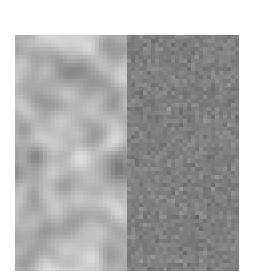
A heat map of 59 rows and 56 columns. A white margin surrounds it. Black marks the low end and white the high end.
It is made of 1 by 2 panels. Panel 1,1: high, blotchy. Panel 1,2: middling, fine-grained, faint in contrast.
